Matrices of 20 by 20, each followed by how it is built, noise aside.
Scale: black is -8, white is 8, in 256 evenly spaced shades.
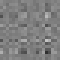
low rank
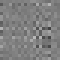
low rank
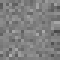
low rank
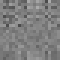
low rank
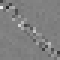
banded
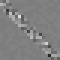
banded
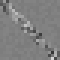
banded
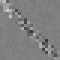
banded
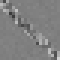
banded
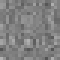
low rank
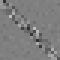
banded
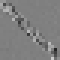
banded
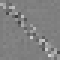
banded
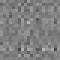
low rank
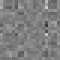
low rank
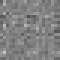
low rank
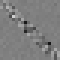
banded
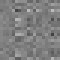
low rank
